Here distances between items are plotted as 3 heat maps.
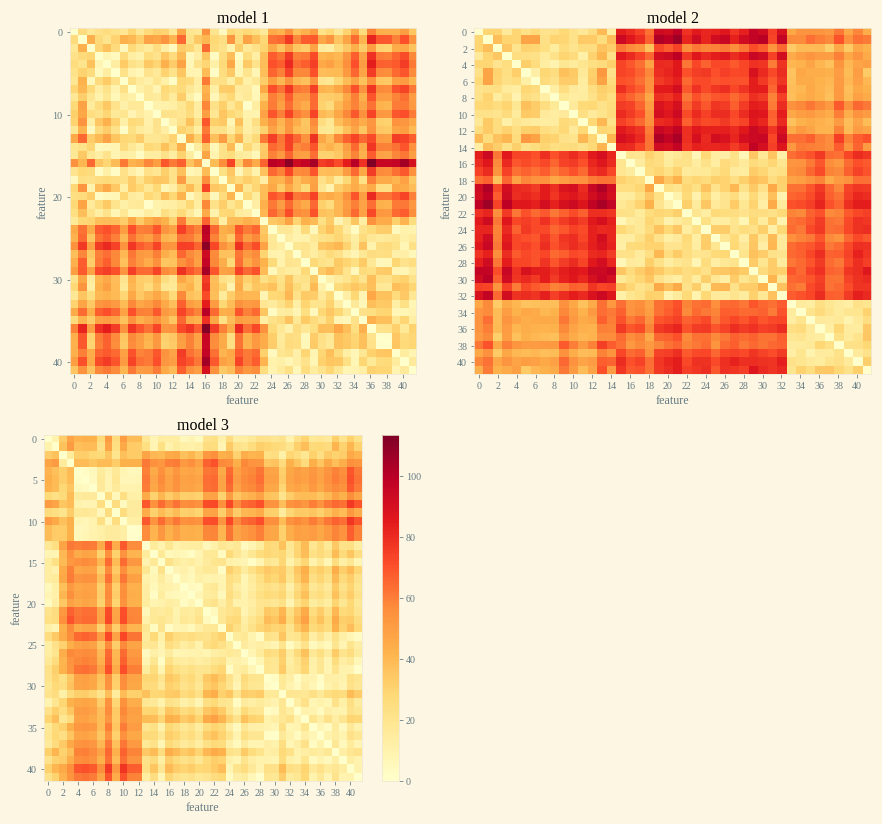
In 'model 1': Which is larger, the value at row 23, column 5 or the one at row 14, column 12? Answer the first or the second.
the first
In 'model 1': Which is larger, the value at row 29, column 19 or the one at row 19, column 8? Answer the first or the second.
the first
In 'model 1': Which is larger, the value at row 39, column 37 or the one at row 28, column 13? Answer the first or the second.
the second
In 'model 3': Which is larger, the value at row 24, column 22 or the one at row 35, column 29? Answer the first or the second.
the first
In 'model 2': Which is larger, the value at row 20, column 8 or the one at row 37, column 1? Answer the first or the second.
the first
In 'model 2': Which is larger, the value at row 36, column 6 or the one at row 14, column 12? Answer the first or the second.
the first
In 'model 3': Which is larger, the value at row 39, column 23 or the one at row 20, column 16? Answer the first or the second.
the first
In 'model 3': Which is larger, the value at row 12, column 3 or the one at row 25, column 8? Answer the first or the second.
the second
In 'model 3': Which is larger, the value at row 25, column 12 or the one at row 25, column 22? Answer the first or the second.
the first
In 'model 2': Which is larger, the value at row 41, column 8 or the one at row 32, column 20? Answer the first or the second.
the first
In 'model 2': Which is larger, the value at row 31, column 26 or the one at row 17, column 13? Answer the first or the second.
the second
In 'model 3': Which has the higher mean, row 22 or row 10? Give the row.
10
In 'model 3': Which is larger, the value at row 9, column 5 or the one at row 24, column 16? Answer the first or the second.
the second
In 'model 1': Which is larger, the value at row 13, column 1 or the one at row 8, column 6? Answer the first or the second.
the first
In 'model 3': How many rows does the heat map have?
42
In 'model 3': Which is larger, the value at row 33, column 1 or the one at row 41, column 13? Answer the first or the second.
the first
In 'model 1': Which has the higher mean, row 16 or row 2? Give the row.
16
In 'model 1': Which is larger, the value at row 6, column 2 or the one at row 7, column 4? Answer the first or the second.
the second
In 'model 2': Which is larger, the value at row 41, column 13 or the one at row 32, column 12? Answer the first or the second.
the second
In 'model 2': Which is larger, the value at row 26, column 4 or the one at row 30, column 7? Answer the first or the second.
the second
